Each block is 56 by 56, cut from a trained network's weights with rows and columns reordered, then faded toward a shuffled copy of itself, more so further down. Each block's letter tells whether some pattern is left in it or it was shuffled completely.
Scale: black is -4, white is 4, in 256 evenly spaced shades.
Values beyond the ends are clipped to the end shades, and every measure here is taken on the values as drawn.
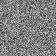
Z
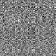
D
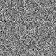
D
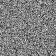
Z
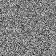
Z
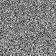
Z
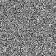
D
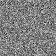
Z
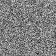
Z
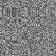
D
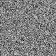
Z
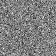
Z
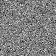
Z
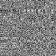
D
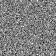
Z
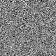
D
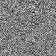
D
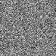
D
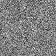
D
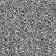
D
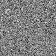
Z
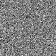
D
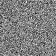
Z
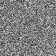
Z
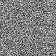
D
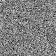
Z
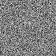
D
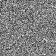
Z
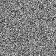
Z
